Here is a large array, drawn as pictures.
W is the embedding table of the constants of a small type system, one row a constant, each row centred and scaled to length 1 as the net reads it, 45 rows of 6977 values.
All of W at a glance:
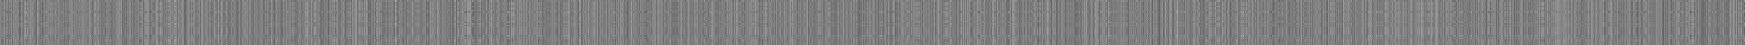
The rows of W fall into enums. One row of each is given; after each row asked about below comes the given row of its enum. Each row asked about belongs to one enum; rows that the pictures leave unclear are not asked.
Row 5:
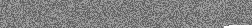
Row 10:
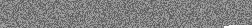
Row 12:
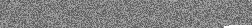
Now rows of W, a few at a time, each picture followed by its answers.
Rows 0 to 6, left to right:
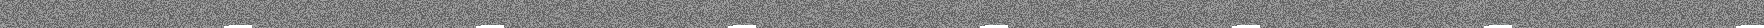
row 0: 10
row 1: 10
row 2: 5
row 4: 5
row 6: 10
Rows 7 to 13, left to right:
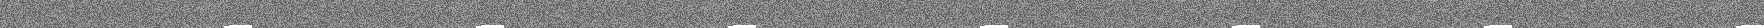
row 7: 5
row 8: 5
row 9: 5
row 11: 12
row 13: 5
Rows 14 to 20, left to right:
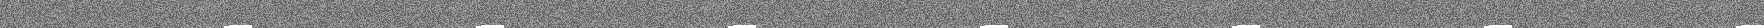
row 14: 5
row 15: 5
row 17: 10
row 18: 5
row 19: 10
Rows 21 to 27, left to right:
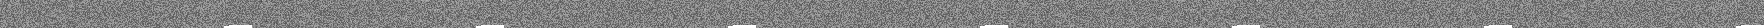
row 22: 12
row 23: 10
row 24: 10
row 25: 12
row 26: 10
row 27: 5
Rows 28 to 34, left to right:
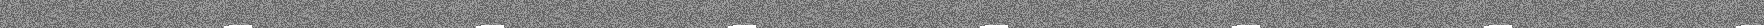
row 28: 5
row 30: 5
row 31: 5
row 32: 5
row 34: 5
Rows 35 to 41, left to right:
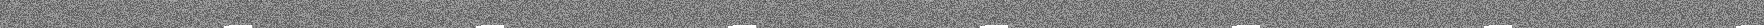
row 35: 12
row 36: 12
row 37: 10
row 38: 12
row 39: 10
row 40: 10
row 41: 10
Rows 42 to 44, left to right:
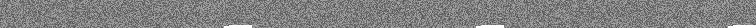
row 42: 5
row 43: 10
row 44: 5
